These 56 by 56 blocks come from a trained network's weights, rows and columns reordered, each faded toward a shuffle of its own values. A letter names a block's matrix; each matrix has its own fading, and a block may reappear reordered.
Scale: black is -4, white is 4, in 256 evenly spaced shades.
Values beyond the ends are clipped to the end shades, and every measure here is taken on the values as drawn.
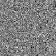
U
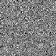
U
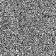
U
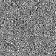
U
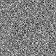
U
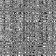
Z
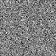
U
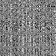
Z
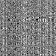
Z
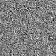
U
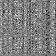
Z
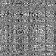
Z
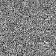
U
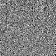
U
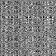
Z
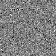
U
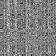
Z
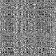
Z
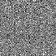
U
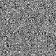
U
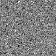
U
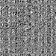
Z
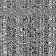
Z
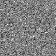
U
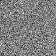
U
